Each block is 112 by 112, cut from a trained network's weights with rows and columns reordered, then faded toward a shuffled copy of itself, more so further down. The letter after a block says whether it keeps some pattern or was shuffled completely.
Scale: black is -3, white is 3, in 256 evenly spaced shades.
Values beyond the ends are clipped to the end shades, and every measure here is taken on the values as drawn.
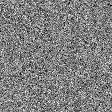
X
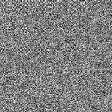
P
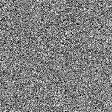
P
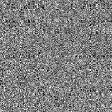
P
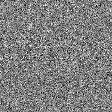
P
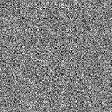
P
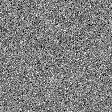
X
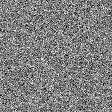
X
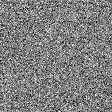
X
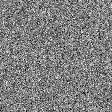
X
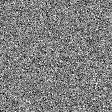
X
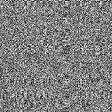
P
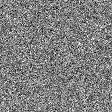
X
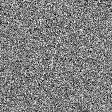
X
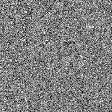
P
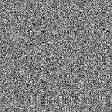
P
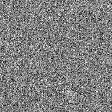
P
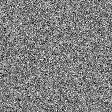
X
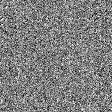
P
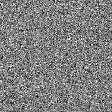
P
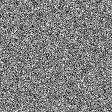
X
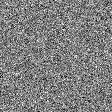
X
